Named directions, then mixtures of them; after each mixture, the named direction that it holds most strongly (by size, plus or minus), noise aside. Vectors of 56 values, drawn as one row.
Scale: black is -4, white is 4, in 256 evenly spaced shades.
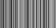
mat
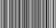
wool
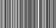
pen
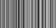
pen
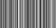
mat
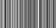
pen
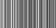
pen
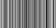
wool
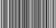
wool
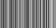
mat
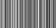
pen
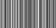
pen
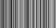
mat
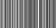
pen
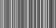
mat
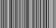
mat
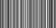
wool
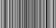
wool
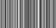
pen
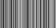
mat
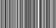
pen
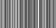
pen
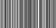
pen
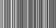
mat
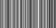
wool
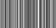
pen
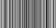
wool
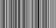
pen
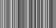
mat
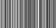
pen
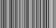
mat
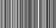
pen
